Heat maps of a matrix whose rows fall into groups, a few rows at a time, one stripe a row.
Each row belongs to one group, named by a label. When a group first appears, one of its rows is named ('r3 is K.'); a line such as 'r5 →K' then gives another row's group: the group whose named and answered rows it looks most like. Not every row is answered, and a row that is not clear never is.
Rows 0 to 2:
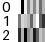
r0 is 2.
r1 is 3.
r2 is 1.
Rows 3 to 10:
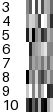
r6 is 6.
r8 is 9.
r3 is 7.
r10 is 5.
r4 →3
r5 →1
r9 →3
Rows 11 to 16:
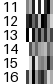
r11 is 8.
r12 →5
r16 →1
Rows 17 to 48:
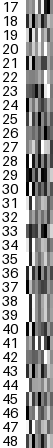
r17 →8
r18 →1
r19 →2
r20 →7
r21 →1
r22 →7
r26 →8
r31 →2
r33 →5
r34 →2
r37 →9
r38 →2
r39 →2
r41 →8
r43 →1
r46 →9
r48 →1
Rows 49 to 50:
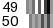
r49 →8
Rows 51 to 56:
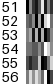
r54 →7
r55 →5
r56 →3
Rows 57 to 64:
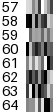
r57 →3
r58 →5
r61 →3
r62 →5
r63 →1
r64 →8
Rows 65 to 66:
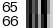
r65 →5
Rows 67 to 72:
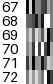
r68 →7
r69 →3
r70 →8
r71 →1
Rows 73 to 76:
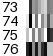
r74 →2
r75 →3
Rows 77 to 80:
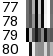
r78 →7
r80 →2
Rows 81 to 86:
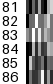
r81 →5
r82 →9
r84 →5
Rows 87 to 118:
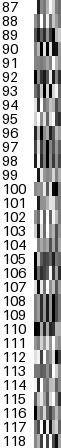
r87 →6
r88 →7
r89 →5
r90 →8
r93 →7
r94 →2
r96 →1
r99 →2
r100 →8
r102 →7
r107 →2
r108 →8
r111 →7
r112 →3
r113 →7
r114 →2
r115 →3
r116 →9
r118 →8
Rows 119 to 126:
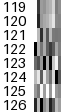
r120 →6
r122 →9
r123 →7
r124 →3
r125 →7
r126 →1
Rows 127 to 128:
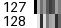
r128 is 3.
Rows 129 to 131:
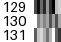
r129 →5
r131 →3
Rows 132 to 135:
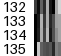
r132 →5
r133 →5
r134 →5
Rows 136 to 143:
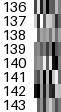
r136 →1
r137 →2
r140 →8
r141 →7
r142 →5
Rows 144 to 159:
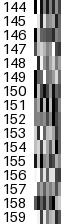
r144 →1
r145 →3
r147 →3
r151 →8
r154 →3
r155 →1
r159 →3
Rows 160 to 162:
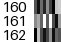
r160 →5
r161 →8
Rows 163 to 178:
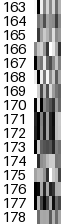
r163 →2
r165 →6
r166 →3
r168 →2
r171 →5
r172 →5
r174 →6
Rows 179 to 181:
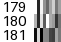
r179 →2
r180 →2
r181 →1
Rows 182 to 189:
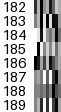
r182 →1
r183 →8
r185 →2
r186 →5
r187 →8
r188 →8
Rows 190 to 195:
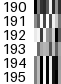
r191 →7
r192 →3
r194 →8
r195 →8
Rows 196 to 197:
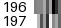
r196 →8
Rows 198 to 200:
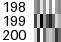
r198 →7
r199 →1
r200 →2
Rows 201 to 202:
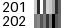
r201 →2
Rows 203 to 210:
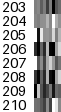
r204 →7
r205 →2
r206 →5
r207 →6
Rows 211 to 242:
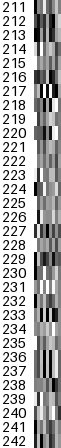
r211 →9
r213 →5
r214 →2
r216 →5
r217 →8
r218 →7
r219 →6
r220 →7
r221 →6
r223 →2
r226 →2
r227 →1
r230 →9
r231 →7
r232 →9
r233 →8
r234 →7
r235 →6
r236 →7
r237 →7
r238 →8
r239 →2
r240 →3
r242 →1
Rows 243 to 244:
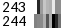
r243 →6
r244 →8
